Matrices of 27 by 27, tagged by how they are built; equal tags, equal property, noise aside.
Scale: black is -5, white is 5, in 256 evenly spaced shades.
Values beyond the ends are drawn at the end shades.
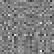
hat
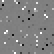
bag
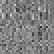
hat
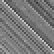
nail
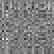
hat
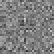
hat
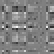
hat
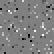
bag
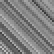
nail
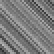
nail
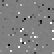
bag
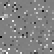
bag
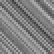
nail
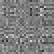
hat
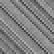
nail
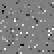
bag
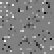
bag
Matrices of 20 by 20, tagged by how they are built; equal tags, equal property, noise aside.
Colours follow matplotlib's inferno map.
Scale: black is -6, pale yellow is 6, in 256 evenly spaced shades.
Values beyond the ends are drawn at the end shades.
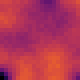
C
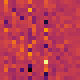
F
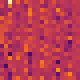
F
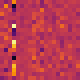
F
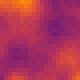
C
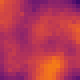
C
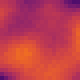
C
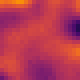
C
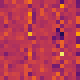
F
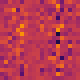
F
